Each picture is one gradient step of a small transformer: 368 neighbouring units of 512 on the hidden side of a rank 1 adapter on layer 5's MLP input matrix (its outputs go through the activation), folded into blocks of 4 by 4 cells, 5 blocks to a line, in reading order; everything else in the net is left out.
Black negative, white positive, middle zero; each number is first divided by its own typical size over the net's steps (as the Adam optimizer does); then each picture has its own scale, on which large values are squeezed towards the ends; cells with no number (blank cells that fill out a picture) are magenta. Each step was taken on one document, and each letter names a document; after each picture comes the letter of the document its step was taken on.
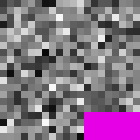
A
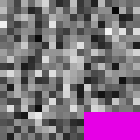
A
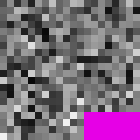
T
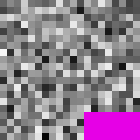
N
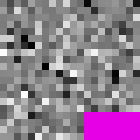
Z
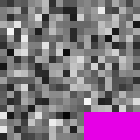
A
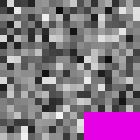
T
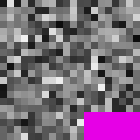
T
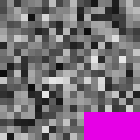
T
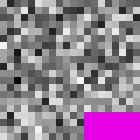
A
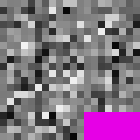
A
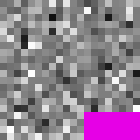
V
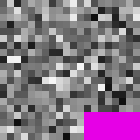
T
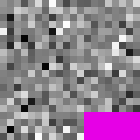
V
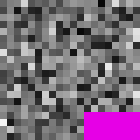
A
